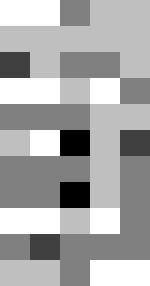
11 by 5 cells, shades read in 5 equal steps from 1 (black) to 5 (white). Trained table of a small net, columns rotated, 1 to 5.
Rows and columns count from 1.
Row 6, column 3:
1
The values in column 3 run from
1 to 4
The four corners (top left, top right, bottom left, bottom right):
5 4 4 5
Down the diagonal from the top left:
5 4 3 5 4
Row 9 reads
5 5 4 5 3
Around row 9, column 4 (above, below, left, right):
4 3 4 3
